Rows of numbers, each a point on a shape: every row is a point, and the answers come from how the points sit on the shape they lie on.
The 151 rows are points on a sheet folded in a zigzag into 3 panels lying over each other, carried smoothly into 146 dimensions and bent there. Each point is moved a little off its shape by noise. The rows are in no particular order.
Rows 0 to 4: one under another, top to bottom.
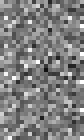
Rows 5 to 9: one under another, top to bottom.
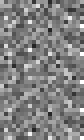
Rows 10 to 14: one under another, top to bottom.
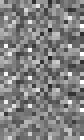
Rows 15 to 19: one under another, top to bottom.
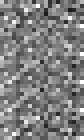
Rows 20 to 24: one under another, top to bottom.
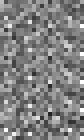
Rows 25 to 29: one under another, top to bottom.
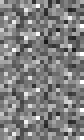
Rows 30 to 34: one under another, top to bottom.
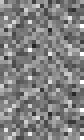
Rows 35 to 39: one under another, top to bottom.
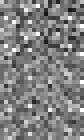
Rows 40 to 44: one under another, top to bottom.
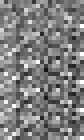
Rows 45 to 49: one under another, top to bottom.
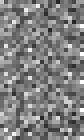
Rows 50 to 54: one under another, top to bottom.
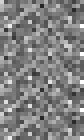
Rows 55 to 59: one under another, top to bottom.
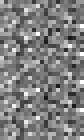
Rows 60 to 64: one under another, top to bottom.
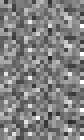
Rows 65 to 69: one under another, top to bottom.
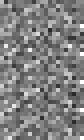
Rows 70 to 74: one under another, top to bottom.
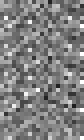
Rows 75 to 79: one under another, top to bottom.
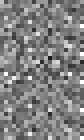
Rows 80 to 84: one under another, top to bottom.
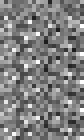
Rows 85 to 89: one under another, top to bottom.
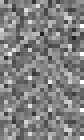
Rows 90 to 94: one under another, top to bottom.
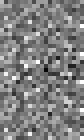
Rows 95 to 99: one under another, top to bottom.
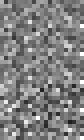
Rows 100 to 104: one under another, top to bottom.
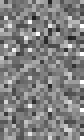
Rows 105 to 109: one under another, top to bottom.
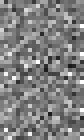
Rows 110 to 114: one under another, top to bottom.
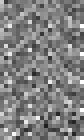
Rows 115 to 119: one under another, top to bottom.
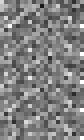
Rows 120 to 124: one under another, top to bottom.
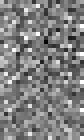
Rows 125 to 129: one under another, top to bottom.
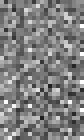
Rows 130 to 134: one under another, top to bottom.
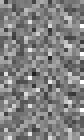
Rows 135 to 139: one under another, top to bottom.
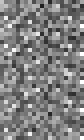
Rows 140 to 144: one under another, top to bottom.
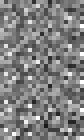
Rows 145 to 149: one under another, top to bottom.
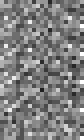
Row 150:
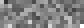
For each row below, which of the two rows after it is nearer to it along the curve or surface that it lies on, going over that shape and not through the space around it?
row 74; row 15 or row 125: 125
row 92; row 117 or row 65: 65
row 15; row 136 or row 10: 10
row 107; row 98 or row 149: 149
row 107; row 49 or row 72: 72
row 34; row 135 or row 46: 46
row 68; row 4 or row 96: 4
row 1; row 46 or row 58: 46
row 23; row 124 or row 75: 124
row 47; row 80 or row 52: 52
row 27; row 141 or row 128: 141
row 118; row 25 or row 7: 7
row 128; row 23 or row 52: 23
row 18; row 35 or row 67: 67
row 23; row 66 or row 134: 66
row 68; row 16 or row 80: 16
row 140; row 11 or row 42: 11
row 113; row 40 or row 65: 40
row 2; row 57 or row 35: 57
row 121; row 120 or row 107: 120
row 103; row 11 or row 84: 11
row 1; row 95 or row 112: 112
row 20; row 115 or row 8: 115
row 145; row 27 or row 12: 12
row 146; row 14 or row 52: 52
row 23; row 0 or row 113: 0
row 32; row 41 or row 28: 28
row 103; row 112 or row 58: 112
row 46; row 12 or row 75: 12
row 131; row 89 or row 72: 72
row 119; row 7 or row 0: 7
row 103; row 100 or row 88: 100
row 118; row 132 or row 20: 20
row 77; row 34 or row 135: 34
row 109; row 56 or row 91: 56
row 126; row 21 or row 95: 21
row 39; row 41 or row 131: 131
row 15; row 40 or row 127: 40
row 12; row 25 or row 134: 25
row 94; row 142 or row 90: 142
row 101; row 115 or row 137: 137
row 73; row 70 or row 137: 137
